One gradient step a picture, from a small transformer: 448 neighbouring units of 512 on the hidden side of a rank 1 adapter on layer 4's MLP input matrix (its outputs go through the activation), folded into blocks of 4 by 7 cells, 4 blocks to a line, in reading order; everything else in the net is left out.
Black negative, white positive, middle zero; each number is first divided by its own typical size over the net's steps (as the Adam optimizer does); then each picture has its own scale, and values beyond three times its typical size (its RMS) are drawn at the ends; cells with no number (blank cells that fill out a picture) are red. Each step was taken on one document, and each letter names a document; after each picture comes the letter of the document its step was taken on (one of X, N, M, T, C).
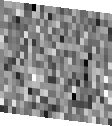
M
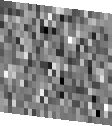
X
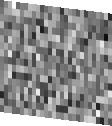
M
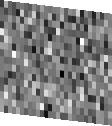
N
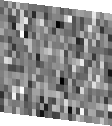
N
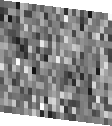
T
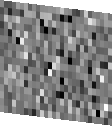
X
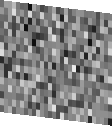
M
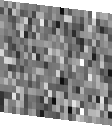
N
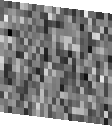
T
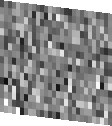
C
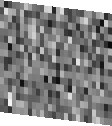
C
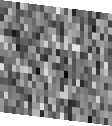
T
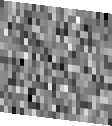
M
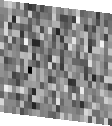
M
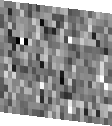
X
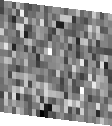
N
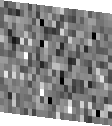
X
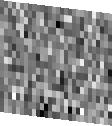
N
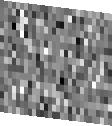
N
